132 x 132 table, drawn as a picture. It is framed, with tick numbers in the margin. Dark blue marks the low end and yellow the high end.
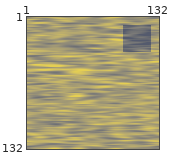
Streaks run across, left to right. An odd patch, lower than its surroundings, sits in the top right. The top right is the ninth with the lowest average.
